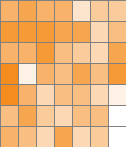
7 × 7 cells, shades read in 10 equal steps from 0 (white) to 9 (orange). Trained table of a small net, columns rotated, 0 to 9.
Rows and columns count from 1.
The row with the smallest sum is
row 7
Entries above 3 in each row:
6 6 6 6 4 5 4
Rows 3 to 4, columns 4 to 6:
5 4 3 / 5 7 5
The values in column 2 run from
1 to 8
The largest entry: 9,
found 2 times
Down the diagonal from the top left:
6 8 8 5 5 5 0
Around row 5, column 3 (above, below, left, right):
6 4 6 5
